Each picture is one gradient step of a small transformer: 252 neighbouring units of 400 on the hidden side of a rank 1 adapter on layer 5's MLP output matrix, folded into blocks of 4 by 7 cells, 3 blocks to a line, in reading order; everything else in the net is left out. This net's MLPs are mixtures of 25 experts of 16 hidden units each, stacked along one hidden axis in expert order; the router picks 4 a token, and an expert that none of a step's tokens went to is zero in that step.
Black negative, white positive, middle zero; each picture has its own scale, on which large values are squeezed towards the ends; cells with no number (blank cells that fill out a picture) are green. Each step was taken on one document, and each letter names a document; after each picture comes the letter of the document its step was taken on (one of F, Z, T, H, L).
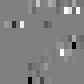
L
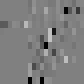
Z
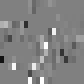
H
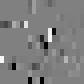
H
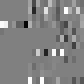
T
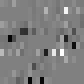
T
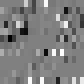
T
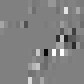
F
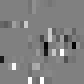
H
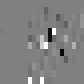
Z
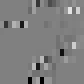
L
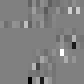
L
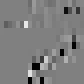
L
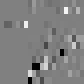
L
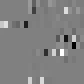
T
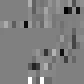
L
